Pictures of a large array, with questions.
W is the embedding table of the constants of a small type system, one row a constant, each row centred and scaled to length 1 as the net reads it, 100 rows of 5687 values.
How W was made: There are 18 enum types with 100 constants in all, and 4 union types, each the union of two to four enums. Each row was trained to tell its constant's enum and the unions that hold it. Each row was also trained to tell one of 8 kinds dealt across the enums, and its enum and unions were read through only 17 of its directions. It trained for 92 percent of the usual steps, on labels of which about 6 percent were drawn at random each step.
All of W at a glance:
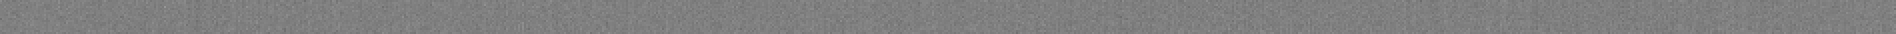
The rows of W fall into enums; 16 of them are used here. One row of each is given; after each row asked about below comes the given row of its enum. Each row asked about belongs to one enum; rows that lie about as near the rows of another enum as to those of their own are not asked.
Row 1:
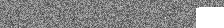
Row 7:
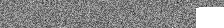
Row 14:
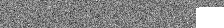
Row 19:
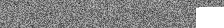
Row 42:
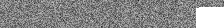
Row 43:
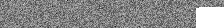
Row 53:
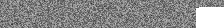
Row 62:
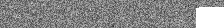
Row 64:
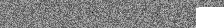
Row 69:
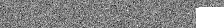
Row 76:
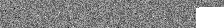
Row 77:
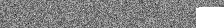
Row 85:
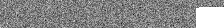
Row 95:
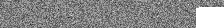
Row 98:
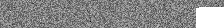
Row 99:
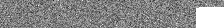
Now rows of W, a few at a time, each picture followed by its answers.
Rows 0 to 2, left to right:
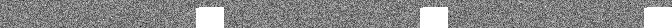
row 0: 53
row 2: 77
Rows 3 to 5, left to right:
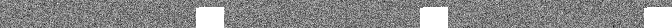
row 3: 76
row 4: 85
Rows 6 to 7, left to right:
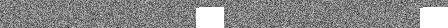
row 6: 76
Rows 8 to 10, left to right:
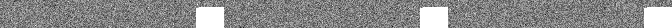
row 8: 1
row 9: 69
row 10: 53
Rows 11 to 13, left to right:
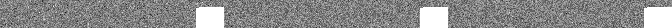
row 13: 95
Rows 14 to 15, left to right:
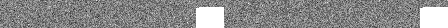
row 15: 53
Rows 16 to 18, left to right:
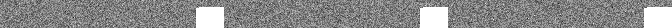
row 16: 19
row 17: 64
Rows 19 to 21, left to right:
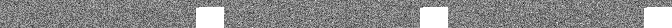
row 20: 85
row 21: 7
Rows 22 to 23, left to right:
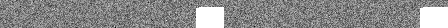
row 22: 1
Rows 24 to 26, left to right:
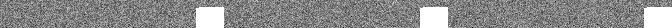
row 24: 62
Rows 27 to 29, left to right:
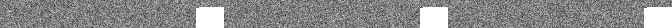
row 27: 64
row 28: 77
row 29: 42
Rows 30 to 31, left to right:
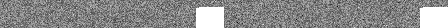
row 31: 43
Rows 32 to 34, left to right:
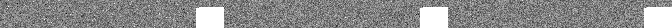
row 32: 7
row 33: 19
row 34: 69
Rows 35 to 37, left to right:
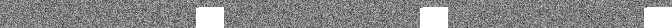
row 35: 64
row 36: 77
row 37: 19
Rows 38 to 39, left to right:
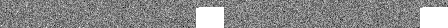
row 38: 85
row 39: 43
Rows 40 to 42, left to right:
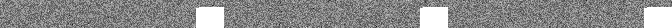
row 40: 1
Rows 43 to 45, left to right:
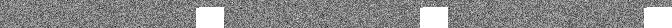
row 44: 14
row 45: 69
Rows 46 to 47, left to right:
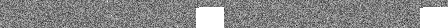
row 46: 53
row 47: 69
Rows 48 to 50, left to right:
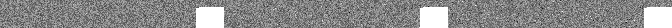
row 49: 14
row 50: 53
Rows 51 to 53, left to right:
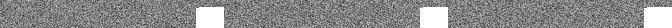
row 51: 95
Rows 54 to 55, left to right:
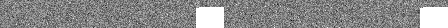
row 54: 42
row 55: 64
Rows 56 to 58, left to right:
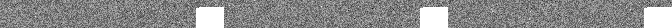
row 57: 95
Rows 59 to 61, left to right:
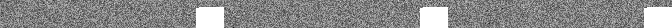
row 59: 95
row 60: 77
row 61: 53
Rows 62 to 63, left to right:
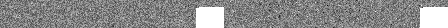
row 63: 64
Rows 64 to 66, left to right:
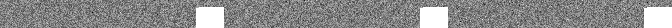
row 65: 1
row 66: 64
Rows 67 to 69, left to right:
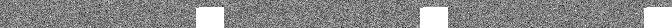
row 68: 77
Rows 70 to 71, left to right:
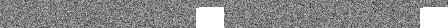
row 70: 7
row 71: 76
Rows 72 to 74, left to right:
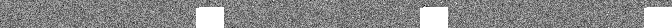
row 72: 42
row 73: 76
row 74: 14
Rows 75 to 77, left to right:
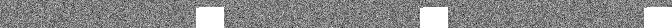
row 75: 14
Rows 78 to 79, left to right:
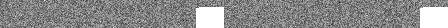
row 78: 69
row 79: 43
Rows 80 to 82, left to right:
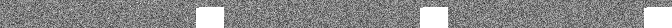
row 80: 19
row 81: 14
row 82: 69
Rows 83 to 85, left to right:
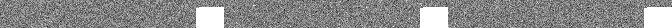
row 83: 1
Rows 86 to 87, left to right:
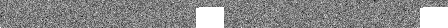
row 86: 85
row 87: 14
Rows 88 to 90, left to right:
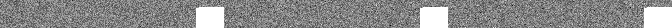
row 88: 19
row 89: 95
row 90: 99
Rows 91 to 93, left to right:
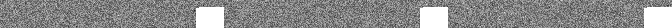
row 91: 62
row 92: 43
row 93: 76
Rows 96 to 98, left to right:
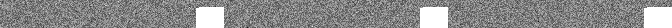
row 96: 77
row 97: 1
